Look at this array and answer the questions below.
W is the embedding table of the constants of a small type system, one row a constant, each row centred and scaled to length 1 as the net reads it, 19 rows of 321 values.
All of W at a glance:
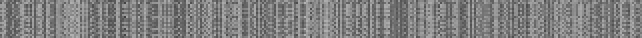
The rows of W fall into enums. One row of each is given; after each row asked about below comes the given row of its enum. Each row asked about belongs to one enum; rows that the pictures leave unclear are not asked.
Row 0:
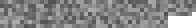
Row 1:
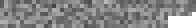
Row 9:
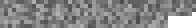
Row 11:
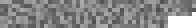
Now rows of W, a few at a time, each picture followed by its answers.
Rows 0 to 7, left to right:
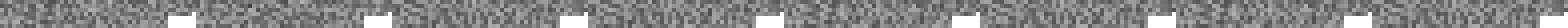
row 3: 11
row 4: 9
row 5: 11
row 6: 9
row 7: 11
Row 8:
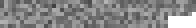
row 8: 1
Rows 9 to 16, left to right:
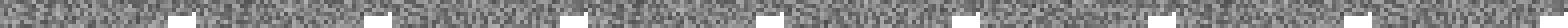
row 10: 0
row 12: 0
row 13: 11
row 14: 1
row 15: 0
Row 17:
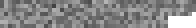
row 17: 1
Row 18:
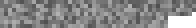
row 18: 9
